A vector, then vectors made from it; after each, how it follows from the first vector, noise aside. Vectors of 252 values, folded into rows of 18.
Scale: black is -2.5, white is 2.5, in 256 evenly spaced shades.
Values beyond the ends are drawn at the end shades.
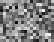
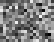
negated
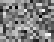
copied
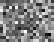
negated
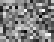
copied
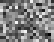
negated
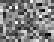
negated
